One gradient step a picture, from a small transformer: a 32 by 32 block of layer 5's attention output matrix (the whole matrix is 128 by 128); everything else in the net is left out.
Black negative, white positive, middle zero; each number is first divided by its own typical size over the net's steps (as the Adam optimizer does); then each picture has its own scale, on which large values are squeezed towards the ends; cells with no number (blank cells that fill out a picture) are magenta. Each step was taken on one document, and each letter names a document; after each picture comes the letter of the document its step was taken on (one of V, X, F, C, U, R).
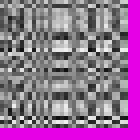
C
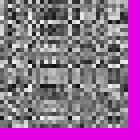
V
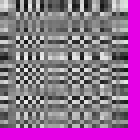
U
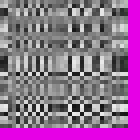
U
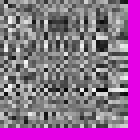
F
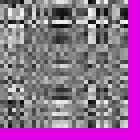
C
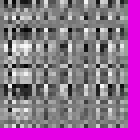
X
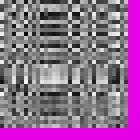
V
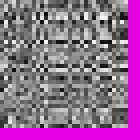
F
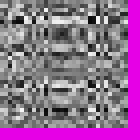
C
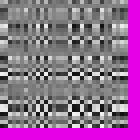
U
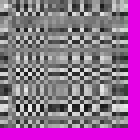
U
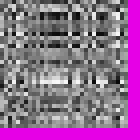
V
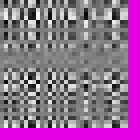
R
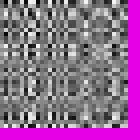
R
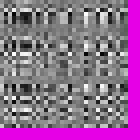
X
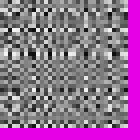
R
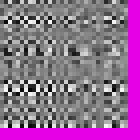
R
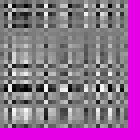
X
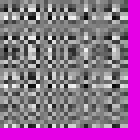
R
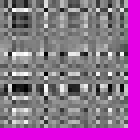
X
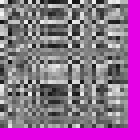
V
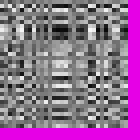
C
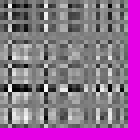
X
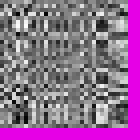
F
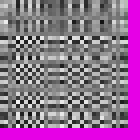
U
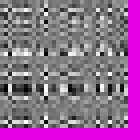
X
